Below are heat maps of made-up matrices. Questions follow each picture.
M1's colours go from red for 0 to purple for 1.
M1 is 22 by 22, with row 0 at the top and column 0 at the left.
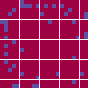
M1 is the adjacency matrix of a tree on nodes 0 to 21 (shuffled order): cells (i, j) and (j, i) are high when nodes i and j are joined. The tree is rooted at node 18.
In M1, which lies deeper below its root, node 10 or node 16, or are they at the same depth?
the same depth
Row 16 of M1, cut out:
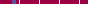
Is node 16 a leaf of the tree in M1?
yes
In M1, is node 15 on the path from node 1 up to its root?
no
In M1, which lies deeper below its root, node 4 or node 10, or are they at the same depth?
node 10
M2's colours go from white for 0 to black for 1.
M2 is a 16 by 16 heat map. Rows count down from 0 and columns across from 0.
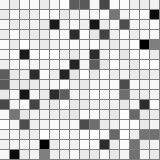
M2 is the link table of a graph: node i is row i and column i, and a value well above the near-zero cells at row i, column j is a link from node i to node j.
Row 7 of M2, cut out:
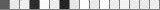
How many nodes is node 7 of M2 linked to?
3
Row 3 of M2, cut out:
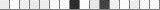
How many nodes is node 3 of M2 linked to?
2
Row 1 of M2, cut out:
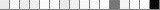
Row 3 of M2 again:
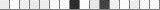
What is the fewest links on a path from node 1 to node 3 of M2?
5
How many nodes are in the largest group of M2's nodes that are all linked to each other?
3
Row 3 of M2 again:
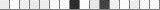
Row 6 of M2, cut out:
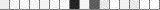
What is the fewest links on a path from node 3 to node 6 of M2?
2
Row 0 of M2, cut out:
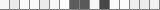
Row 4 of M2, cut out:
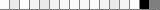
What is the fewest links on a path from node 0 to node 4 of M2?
3
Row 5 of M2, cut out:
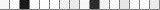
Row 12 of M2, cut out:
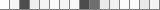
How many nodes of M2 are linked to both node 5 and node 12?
2
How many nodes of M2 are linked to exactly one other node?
0
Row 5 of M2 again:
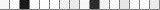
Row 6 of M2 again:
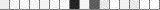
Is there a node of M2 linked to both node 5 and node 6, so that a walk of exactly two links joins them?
yes
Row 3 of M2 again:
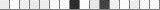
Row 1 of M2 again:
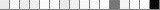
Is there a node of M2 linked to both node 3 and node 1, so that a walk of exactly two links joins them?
no
